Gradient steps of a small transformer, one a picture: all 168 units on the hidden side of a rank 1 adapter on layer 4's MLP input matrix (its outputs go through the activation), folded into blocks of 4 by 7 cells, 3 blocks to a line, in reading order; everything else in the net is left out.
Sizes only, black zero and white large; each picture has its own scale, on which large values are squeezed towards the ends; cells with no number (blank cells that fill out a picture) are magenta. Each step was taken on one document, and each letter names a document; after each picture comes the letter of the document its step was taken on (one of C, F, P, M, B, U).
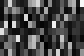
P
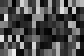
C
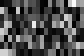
C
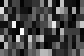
C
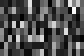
C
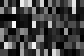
C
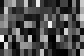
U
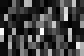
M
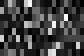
M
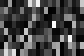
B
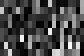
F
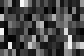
U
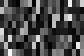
B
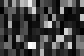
U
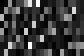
P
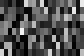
P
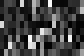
B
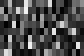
P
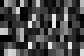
B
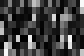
B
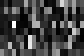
P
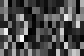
F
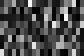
P
